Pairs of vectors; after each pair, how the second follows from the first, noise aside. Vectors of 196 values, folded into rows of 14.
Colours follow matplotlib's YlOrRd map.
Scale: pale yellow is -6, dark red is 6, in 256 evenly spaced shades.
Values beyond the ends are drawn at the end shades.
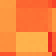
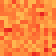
shuffled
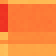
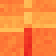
wrapped around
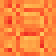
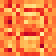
scaled up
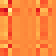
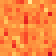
shuffled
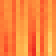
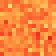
shuffled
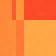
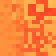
sign-scrambled
